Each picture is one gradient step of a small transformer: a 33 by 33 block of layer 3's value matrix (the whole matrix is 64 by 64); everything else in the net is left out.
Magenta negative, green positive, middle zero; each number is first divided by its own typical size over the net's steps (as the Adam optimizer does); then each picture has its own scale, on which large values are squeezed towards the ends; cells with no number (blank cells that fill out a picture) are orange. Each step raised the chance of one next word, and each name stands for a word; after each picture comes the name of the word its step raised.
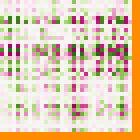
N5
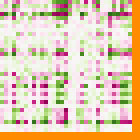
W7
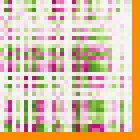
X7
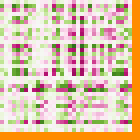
N5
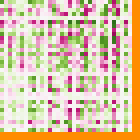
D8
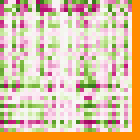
D8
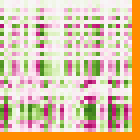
D8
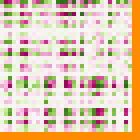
W7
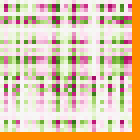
X7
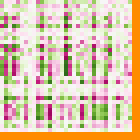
D8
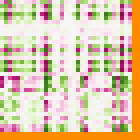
X7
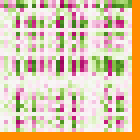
D8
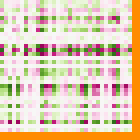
N5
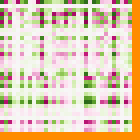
W7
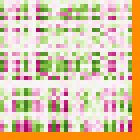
X7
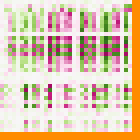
N5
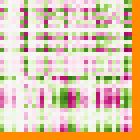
X7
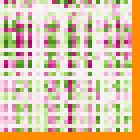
D8
